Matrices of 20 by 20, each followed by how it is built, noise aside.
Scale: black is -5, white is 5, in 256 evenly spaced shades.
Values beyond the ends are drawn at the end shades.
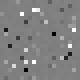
sparse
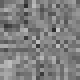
low rank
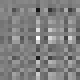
low rank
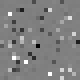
sparse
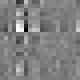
low rank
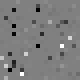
sparse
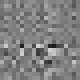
low rank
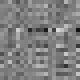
low rank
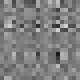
low rank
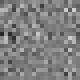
low rank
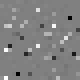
sparse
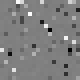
sparse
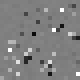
sparse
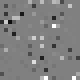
sparse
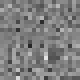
low rank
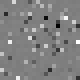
sparse
